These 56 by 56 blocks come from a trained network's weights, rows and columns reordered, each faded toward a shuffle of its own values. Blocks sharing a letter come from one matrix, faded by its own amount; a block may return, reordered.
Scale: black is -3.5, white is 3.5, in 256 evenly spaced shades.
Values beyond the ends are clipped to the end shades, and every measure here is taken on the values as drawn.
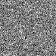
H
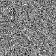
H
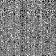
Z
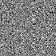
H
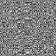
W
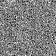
H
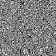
H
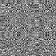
W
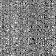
Z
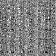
Z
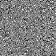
H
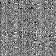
Z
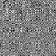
W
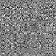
W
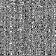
Z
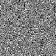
H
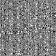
Z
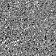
H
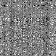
Z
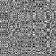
W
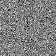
H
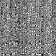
Z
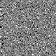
H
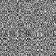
W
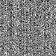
Z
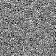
H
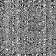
Z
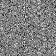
H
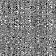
Z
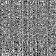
Z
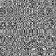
W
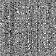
Z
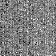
Z
